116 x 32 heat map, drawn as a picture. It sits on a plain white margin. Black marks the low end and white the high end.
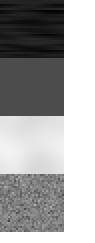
The table splits into 4 rows of 1 panel. Panel 1,1: very low, streaked across, faint in contrast. Panel 2,1: low, flat. Panel 3,1: very high, smooth, faint in contrast. Panel 4,1: middling, fine-grained.
